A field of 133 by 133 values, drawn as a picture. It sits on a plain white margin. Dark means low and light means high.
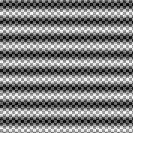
There is no overall slope. No seam splits the table. Overall the values sit about 50% of the way up the scale. Horizontal stripes repeat 8 times down the table.
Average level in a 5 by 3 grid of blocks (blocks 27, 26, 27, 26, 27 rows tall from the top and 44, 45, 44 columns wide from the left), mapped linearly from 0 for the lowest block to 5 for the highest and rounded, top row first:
000 / 555 / 222 / 222 / 555
